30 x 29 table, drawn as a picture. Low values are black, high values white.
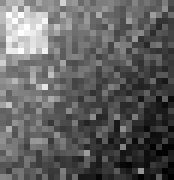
Odd patch: higher, in the top left. Ninth with the highest average: top left. Ninth with the lowest average: bottom right. Slope: up to the top left.
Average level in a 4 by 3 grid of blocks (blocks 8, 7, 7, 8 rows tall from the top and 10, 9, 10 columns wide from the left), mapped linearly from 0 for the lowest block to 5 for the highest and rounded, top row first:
5 3 2
4 2 1
3 1 1
2 1 0
